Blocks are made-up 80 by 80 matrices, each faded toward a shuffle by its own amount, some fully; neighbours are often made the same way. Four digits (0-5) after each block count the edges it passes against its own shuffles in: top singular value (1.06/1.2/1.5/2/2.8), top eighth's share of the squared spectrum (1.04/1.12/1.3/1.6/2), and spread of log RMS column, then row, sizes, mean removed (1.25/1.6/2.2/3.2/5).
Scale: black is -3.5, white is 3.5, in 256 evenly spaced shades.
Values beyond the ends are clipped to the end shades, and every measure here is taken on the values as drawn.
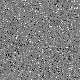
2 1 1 0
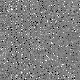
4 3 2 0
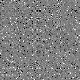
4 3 1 0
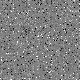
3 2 0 0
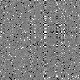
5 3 2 2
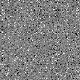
4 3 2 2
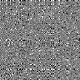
4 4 2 2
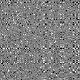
4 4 2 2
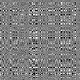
5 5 4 4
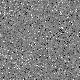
0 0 0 0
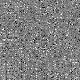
3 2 1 1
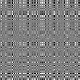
5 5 4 4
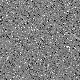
1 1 0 0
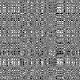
5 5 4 3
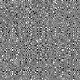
4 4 3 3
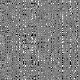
4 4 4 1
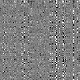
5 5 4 2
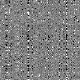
4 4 3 1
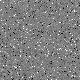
0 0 0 0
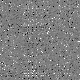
3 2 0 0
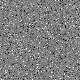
0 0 0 0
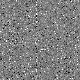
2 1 1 0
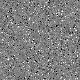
1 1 1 0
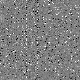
3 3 1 0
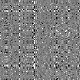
5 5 3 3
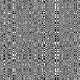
5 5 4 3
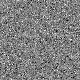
1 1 0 0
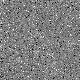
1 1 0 0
